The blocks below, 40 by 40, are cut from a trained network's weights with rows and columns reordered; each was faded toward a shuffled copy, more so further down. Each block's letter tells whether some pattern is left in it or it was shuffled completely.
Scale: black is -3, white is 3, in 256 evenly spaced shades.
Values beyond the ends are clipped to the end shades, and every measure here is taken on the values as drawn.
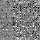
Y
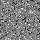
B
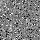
B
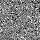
B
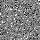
B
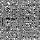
Y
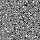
B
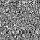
Y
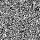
B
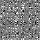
Y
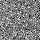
B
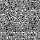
Y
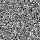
B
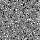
B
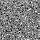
B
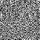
Y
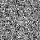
Y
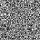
Y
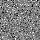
B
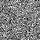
B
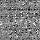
Y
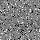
B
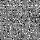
Y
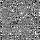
Y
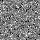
B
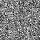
B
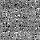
Y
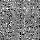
Y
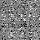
Y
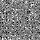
Y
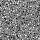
B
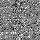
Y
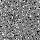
B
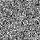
Y
